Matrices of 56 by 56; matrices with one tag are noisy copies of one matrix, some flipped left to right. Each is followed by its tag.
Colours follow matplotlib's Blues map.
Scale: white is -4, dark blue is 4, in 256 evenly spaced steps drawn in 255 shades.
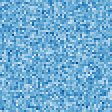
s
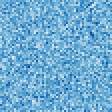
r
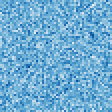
r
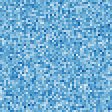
s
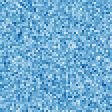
r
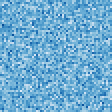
s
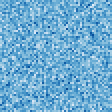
r
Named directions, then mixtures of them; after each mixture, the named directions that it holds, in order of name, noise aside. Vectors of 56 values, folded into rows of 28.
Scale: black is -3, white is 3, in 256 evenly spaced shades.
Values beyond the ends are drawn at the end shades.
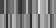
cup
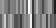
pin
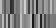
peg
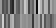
cup, peg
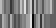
peg, pin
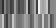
cup, peg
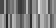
cup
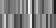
pin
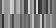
cup, peg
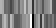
peg, pin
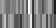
pin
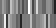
peg, pin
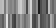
cup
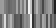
pin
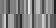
cup, pin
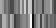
peg, pin
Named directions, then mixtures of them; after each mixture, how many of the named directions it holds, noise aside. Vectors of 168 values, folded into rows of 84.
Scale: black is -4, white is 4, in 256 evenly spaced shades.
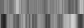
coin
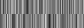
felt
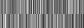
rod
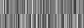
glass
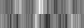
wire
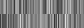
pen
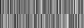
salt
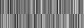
one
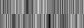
two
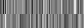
three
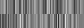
one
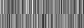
three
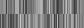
two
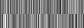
three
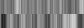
one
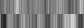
one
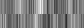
two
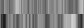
one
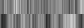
one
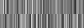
one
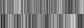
two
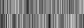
two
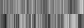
two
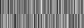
one
